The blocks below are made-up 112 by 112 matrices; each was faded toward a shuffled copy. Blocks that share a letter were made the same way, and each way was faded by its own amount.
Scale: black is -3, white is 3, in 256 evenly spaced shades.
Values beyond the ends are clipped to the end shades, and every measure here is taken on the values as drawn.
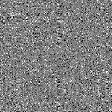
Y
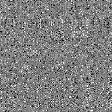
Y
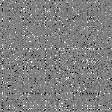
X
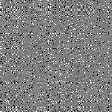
X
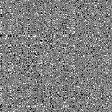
Y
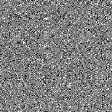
Y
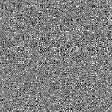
Y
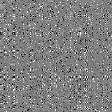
X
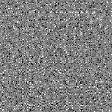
Y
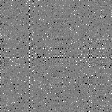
X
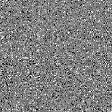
Y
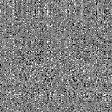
Y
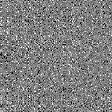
Y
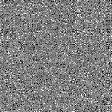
Y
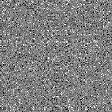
Y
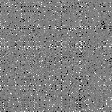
X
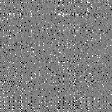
X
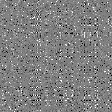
X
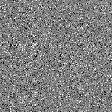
Y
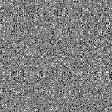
Y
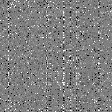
X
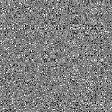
Y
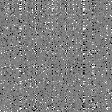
X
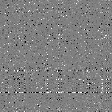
X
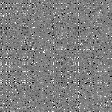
X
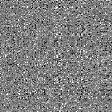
Y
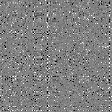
X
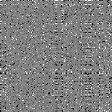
X
